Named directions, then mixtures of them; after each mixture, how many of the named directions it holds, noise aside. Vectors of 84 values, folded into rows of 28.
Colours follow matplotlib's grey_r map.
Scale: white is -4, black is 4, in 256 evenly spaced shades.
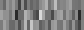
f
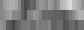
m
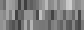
two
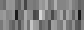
one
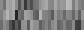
two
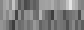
two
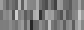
one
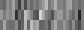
one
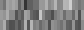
two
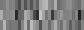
one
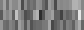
two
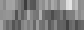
two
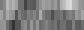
two
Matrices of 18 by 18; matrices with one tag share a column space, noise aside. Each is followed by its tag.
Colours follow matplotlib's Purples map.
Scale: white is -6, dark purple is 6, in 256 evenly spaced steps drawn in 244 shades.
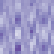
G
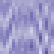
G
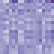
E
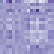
E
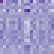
E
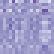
E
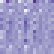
E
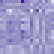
E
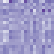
E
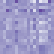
E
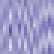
G
